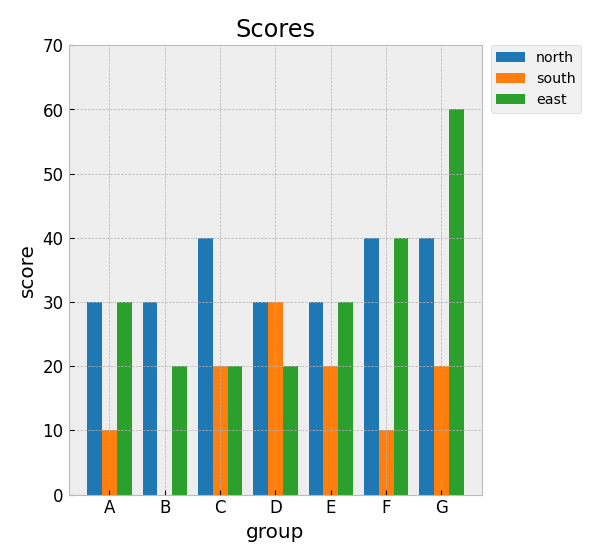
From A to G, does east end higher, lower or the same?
higher
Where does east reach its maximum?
G
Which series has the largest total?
north
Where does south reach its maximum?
D
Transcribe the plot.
Title: Scores
x-axis: group, ticks A B C D E F G
y-axis: score, ticks 0 10 20 30 40 50 60 70
Legend: north, south, east
Values:
north: 30 30 40 30 30 40 40
south: 10 0 20 30 20 10 20
east: 30 20 20 20 30 40 60
